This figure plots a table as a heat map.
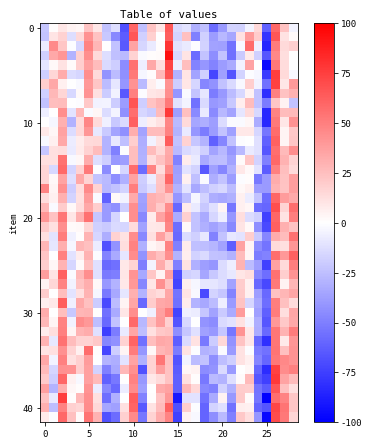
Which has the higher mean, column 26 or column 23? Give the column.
26
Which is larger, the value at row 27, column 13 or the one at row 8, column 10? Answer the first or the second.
the second
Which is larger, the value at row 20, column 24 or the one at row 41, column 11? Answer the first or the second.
the first
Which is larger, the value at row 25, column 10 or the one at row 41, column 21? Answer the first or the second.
the first
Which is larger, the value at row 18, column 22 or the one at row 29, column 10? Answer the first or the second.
the second
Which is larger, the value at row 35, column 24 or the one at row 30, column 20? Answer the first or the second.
the second
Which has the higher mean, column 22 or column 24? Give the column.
22
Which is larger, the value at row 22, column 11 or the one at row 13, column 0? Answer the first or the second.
the second
